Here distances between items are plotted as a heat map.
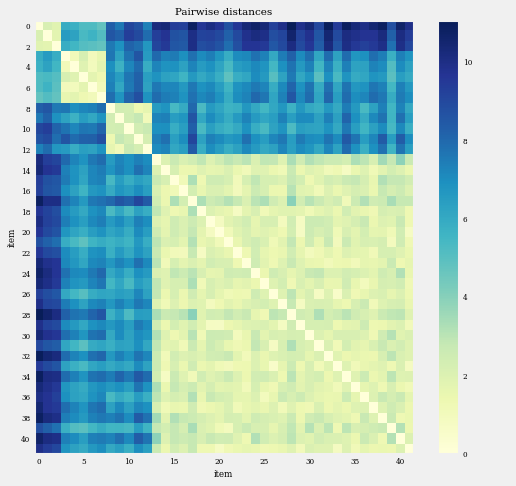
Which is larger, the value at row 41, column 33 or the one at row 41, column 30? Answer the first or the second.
the second
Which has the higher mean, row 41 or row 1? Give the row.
1
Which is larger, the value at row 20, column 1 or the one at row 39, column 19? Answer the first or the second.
the first
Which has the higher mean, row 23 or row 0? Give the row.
0
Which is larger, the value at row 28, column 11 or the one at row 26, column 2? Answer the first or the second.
the second
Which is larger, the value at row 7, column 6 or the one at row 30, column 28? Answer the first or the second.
the second
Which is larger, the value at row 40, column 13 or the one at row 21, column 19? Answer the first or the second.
the first
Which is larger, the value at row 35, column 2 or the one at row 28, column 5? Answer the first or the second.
the first
